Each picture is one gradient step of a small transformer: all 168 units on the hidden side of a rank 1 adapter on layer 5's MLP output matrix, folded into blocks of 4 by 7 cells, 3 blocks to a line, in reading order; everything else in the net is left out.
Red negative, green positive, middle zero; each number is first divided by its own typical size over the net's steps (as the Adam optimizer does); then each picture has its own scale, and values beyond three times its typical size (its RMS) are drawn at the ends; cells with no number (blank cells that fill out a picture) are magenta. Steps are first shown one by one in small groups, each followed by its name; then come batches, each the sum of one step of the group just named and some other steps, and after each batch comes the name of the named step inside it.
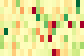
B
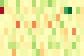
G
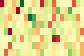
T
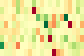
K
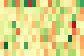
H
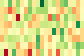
K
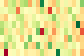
H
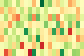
B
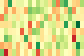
T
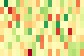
K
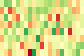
B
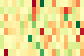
K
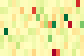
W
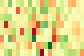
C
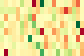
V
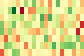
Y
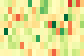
W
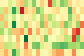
Y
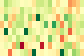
W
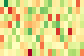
C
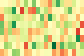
Y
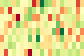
V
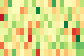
Y
